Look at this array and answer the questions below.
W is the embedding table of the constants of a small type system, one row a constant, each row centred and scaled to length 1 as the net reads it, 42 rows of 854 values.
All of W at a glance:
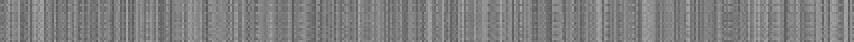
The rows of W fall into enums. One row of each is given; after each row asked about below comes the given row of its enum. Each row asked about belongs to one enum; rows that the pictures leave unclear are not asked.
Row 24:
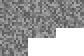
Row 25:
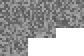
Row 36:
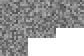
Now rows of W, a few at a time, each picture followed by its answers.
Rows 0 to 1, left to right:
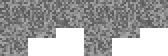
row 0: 25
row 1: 25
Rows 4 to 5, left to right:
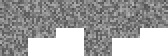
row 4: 24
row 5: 36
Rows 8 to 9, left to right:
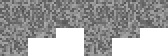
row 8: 25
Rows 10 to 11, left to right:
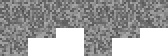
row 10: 25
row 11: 25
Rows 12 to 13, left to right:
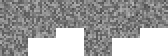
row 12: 24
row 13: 36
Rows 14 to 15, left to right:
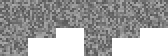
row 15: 24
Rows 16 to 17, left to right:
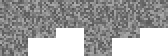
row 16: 24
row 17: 25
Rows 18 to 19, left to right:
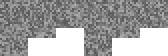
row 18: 25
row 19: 24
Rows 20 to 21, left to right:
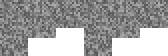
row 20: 24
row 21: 24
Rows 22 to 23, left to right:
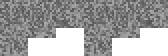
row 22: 25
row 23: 25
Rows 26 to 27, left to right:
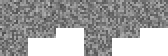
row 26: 36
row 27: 24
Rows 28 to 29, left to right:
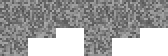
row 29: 25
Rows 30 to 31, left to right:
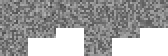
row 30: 36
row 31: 25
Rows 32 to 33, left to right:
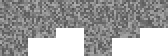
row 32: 24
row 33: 25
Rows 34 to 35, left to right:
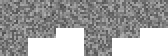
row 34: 36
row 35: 24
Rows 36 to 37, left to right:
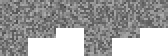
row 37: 25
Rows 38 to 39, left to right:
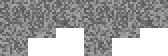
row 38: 25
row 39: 25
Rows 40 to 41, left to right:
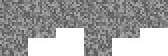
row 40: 24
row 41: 24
